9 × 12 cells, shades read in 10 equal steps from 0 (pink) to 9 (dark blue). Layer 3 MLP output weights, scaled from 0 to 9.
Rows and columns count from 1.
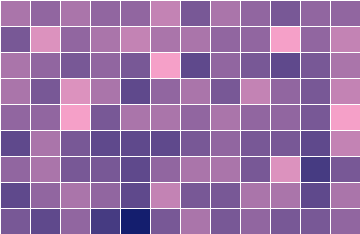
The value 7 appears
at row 7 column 11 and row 9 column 4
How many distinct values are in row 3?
5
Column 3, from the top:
3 4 5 1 0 5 5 3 4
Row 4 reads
3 5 1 3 6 4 3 5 2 4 5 2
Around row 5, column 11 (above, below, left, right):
5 6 4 0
